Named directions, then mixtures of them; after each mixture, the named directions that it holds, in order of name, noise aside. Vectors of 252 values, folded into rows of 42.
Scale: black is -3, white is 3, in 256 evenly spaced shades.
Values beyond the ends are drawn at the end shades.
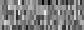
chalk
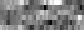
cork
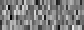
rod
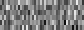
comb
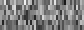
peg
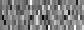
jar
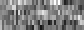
chalk, cork, peg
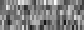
comb, cork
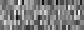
chalk, rod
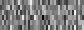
chalk, comb, jar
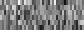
chalk, comb, peg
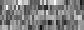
comb, cork, rod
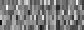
comb, jar, rod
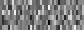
jar, peg, rod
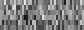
peg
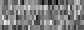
chalk, cork, jar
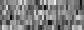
cork, rod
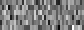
rod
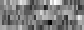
cork, peg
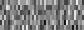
comb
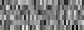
comb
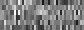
chalk, peg, rod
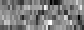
cork, jar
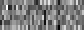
chalk, comb, rod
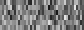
jar, peg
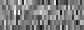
chalk, peg, rod
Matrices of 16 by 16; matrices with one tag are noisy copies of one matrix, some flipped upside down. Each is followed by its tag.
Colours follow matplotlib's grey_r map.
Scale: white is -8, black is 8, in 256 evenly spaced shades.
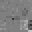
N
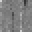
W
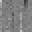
W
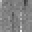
W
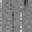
W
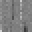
W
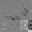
N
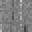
W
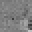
N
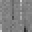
W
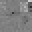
N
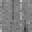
W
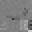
N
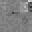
N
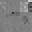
N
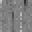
W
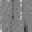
W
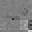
N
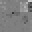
N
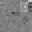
N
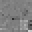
N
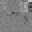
N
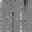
W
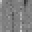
W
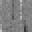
W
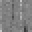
W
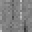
W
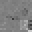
N
